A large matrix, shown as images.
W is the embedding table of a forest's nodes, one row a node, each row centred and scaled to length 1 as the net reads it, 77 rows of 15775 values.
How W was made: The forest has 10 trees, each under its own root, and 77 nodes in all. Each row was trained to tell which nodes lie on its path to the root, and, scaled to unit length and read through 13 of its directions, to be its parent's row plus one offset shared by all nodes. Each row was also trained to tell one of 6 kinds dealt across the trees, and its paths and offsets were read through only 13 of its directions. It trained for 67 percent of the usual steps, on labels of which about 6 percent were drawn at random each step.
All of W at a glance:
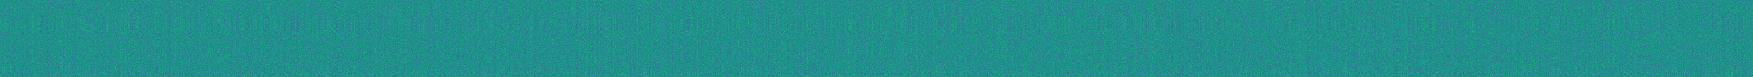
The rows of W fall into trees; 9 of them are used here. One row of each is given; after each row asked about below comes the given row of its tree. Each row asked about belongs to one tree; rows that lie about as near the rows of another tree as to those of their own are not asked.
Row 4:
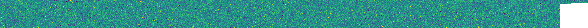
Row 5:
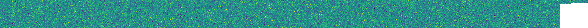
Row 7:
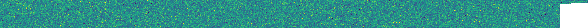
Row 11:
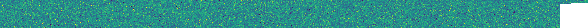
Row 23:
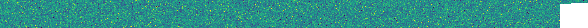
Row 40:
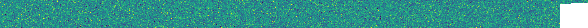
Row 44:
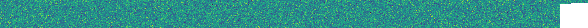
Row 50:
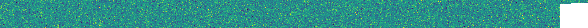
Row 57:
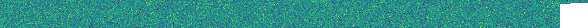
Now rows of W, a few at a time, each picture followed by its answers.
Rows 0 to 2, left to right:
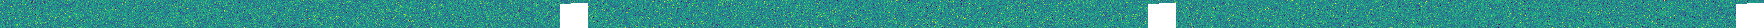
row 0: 5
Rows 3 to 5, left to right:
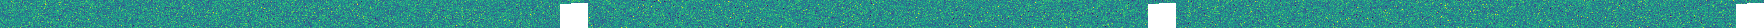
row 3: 23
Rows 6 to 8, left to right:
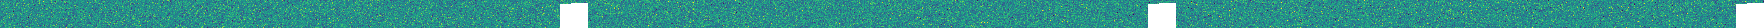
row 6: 40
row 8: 5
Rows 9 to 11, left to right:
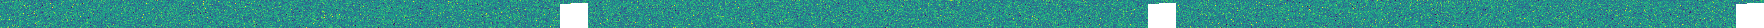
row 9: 4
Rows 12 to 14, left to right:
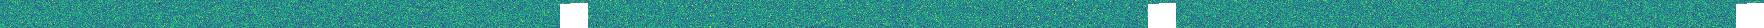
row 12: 23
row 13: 4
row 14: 7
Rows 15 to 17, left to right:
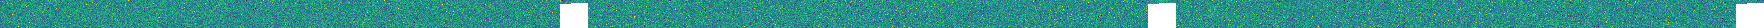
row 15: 5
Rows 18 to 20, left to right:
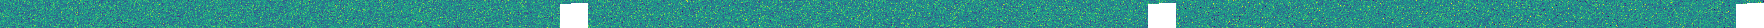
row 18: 50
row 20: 23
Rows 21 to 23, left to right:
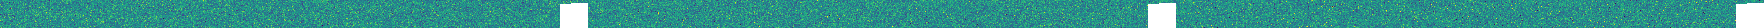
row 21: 57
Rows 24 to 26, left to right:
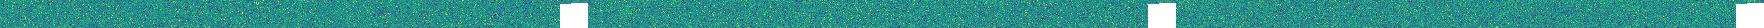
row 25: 5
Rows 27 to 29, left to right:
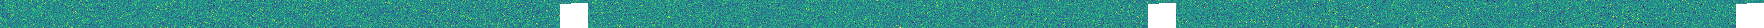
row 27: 57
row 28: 23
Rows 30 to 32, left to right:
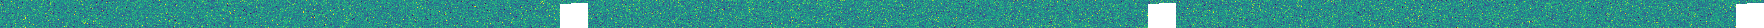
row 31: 11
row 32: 5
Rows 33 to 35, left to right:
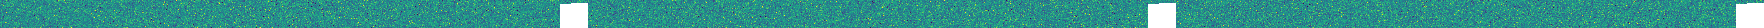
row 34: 50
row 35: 44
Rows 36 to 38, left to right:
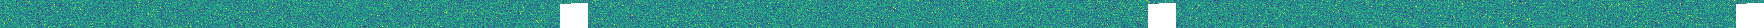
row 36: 23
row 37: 5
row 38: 4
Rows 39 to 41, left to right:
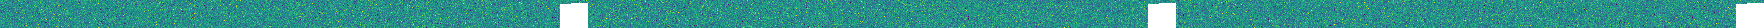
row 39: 50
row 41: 57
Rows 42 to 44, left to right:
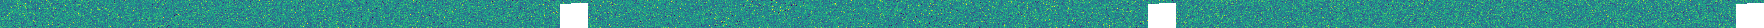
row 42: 7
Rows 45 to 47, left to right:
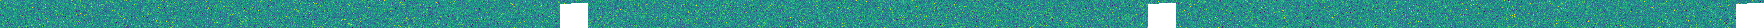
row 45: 23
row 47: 5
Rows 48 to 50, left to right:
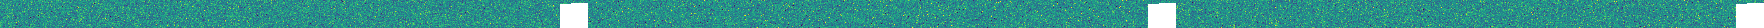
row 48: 40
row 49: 57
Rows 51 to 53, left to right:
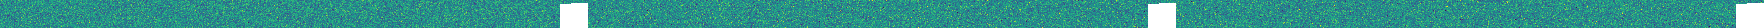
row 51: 23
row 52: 57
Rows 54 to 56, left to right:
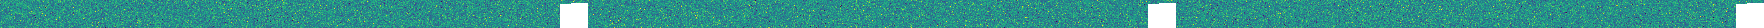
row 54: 7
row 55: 5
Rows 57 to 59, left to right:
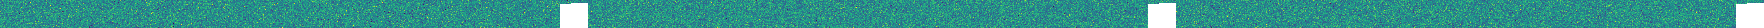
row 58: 57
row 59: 23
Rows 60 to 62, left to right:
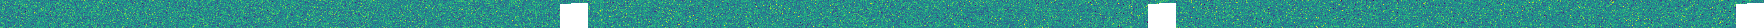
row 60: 4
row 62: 23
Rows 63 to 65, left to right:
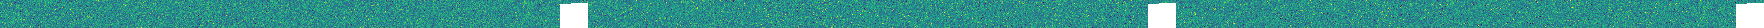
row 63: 44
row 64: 4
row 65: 44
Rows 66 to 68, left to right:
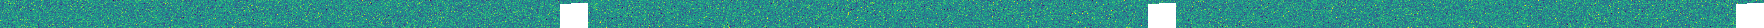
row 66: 57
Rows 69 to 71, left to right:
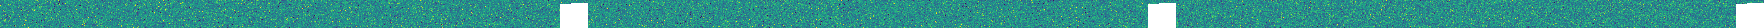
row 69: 57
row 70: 40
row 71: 57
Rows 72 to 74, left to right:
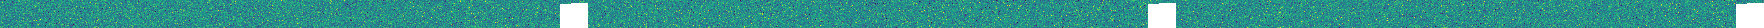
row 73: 50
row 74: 5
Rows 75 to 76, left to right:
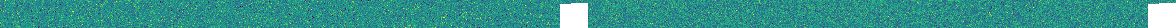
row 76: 7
